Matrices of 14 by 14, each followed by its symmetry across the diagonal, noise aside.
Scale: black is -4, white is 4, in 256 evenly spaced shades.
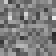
neither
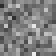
neither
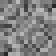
symmetric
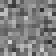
antisymmetric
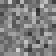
neither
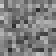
neither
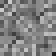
symmetric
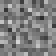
antisymmetric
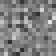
antisymmetric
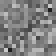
symmetric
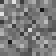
symmetric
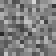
antisymmetric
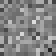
symmetric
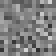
antisymmetric
